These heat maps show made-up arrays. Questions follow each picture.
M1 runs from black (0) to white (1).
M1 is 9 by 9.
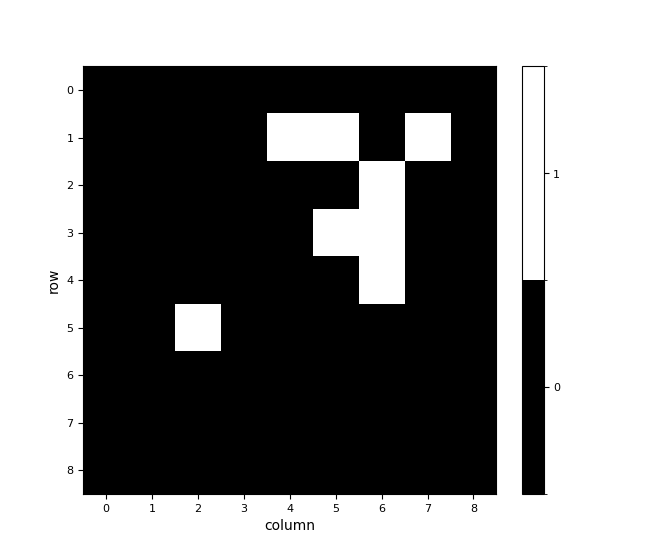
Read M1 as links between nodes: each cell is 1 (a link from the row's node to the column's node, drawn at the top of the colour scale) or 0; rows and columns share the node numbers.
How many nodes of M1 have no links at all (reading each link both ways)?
2
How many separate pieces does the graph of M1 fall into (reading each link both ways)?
3
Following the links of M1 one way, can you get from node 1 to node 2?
yes
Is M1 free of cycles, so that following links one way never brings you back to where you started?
yes
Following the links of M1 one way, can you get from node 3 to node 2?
yes
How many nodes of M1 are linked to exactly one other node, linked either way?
1
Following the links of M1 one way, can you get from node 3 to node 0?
no
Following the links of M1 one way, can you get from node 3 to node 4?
no
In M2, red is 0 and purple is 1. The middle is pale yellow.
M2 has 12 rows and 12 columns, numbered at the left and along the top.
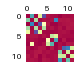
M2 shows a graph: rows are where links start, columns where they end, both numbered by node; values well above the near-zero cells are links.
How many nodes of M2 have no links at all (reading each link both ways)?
0
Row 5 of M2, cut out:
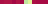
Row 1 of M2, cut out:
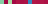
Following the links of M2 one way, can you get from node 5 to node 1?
yes
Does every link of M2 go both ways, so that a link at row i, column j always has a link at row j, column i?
yes
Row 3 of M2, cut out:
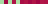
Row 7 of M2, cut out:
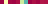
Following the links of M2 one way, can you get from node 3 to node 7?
yes
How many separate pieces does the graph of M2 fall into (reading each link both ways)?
2
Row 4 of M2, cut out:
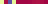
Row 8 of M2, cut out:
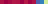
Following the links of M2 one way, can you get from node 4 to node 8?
no
